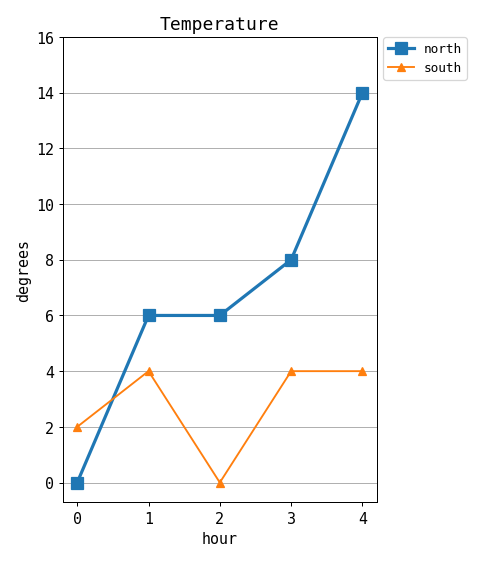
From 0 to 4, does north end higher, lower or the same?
higher
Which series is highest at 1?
north
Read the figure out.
Title: Temperature
x-axis: hour, ticks 0 1 2 3 4
y-axis: degrees, ticks 0 2 4 6 8 10 12 14 16
Legend: north, south
Values:
north: 0 6 6 8 14
south: 2 4 0 4 4
